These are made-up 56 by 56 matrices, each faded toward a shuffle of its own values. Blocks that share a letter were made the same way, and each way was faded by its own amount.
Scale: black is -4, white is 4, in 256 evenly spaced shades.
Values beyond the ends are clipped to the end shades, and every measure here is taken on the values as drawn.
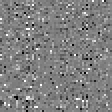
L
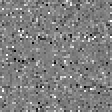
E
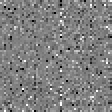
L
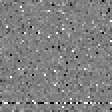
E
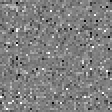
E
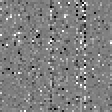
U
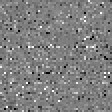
E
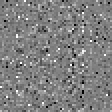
L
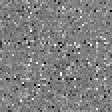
E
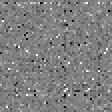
E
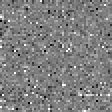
E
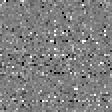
E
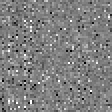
U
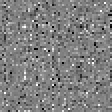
L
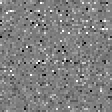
E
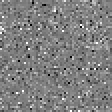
E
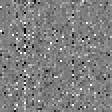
U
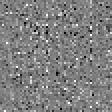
U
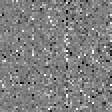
U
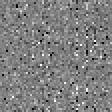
U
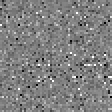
E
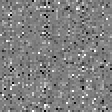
L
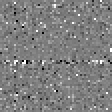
E
